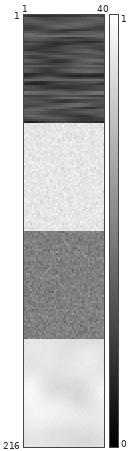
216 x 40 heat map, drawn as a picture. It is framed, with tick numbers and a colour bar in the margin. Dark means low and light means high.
It is made of 4 by 1 panels. Panel 1,1: low, streaked across. Panel 2,1: very high, fine-grained, faint in contrast. Panel 3,1: middling, fine-grained, faint in contrast. Panel 4,1: very high, smooth, faint in contrast.
